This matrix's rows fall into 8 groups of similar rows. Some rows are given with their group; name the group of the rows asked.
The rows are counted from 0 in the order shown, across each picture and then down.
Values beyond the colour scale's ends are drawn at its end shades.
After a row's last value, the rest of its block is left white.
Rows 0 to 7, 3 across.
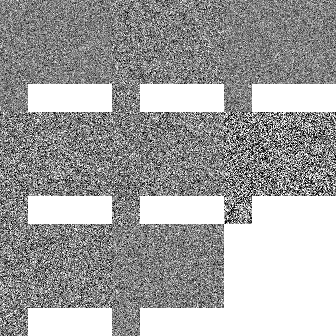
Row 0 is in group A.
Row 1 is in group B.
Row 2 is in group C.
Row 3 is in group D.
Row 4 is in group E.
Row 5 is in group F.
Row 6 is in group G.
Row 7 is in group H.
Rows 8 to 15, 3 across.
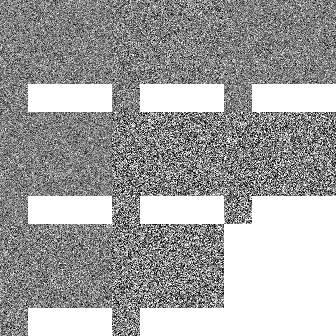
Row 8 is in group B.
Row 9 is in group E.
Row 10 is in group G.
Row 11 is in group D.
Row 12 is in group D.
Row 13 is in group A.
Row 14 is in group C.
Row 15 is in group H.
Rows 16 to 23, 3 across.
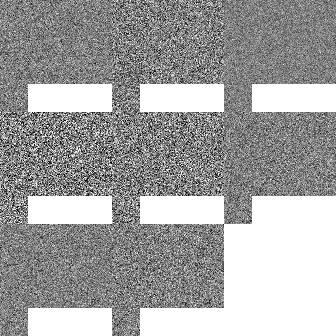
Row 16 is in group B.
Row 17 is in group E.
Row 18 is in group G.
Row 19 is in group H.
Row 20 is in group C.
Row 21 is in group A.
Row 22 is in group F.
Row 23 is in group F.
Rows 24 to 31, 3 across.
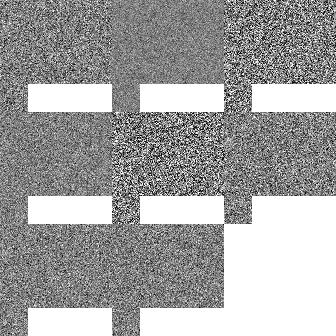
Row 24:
C
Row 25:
B
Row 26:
G
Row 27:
F
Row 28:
G
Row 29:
C
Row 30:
C
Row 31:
F
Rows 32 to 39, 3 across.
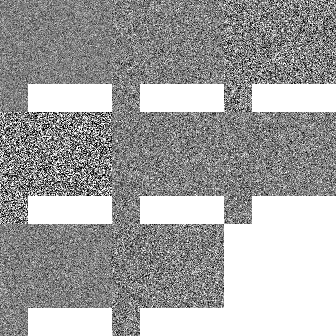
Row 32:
E
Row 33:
H
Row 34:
C
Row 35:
H
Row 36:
A
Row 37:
E
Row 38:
G
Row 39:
A
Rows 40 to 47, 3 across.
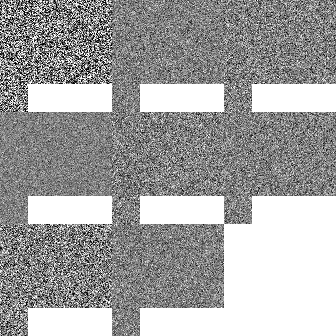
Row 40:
D
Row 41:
D
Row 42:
H
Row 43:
H
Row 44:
E
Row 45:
C
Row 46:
C
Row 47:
G
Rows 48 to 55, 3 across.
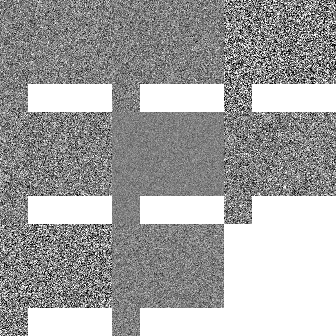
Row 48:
E
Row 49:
A
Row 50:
H
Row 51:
A
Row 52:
A
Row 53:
E
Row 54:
H
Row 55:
H
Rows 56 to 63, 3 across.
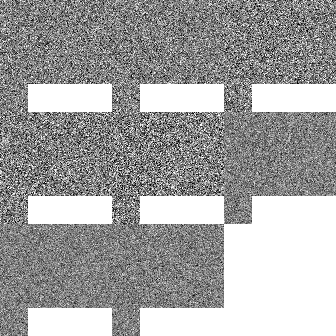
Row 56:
G
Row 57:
B
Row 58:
B
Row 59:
C
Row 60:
E
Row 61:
A
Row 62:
B
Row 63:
D
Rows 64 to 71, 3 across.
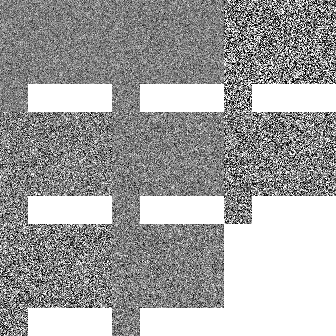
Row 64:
E
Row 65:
G
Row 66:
G
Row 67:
G
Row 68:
E
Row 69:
E
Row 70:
B
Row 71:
G
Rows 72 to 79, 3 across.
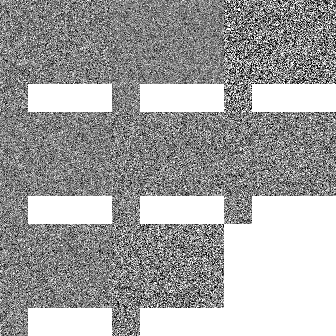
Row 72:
A
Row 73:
B
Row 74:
G
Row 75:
D
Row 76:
C
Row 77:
H
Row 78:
C
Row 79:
H
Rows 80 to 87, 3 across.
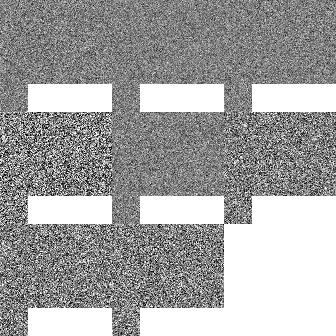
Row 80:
A
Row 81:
B
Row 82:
H
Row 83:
H
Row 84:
B
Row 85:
D
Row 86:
E
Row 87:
C
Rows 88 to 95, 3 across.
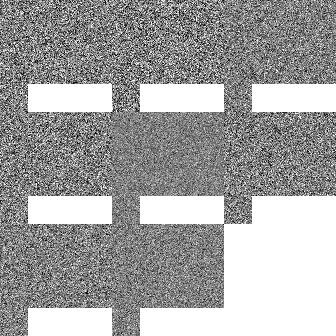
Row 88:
D
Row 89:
F
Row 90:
B
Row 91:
F
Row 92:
B
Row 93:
G
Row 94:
H
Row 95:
F
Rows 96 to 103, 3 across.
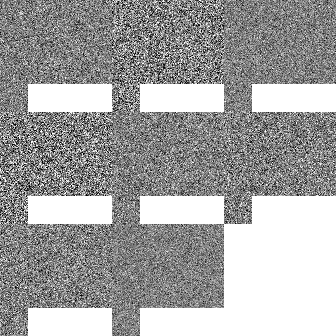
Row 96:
D
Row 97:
C
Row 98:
G
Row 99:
B
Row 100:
E
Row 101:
B
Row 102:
F
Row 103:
D
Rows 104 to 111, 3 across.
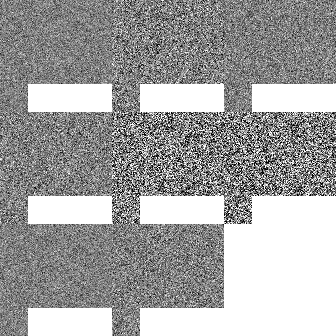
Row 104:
D
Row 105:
G
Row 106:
A
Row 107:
C
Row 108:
D
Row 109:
B
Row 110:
D
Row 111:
F
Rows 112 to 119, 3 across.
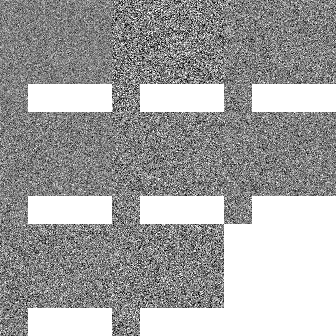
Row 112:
C
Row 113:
F
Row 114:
C
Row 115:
F
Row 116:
B
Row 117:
B
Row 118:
E
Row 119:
C
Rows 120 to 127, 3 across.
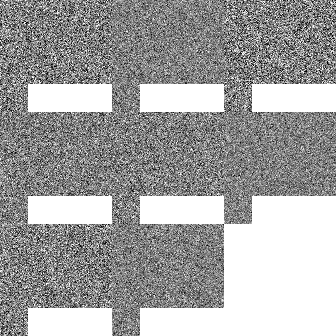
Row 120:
C
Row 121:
B
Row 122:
D
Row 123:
G
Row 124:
B
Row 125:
H
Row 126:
C
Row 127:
F
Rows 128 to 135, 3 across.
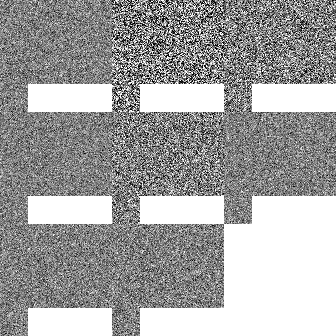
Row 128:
E
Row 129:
G
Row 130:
D
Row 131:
G
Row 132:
A
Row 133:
H
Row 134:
C
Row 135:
A
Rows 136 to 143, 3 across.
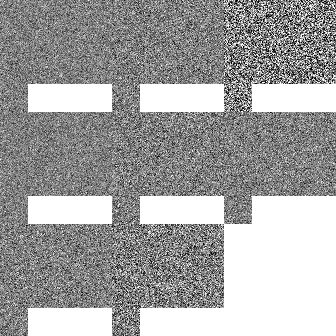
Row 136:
E
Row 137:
D
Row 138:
H
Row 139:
G
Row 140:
G
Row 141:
E
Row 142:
D
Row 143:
D
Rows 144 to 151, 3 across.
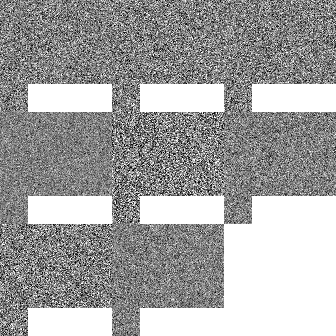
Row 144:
F
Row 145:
B
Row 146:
C
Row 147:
C
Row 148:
A
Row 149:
G
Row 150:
D
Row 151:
E
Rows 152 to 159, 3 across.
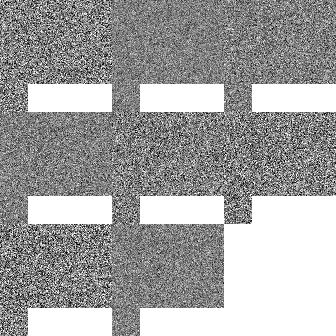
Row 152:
H
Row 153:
D
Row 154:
G
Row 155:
G
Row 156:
G
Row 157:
A
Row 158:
E
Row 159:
G
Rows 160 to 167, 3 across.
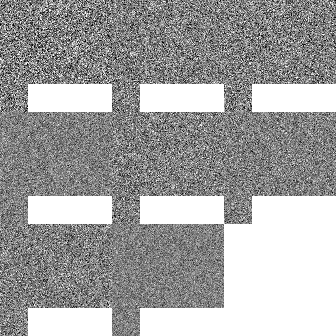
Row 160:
F
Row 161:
D
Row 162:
F
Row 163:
C
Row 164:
E
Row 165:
C
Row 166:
C
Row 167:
A
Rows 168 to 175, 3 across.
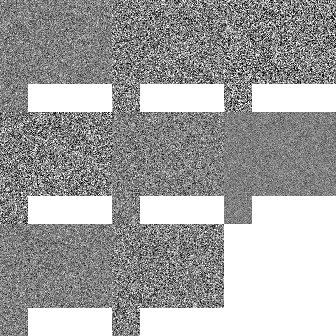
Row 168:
E
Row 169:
F
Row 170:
C
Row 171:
D
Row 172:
D
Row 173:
D
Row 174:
G
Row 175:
A
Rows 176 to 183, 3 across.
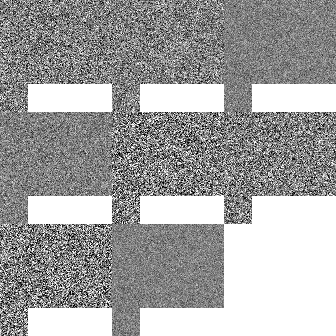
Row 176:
G
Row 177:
F
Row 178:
E
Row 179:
G
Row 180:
D
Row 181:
G
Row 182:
C
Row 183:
E
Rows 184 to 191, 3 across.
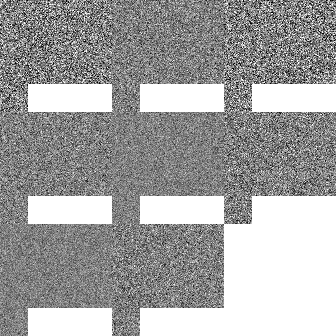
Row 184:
F
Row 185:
H
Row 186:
H
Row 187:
H
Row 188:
H
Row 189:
E
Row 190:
A
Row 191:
E
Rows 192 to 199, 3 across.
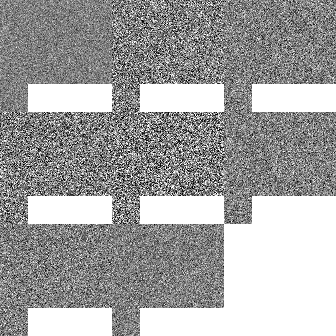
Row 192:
C
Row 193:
E
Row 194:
C
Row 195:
G
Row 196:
E
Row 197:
C
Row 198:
G
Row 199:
A
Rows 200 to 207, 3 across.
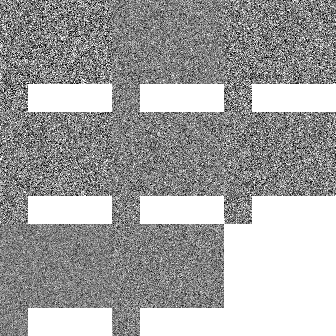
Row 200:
A
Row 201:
E
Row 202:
B
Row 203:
A
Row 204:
B
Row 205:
A
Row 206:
D
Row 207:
C
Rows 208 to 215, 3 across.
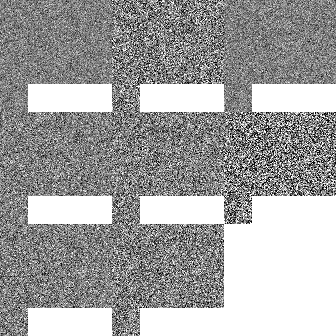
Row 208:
F
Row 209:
C
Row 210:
F
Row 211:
D
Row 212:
G
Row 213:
A
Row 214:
B
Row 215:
A
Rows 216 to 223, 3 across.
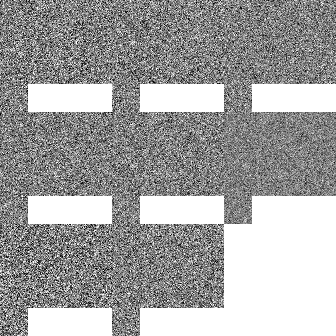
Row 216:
D
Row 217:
E
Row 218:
B
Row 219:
D
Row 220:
D
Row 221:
D
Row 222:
G
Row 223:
H
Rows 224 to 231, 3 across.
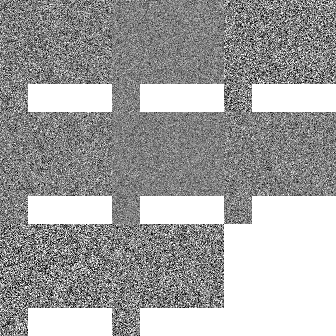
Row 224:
F
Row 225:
H
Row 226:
C
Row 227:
B
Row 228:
A
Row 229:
C
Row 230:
F
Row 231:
C
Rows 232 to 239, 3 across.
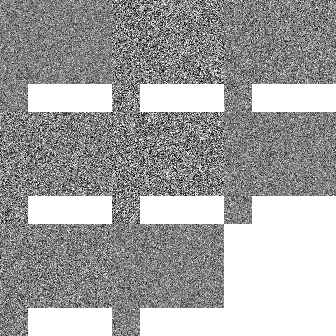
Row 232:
B
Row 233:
F
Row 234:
A
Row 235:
F
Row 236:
D
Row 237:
G
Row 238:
A
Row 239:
E
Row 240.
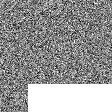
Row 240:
F
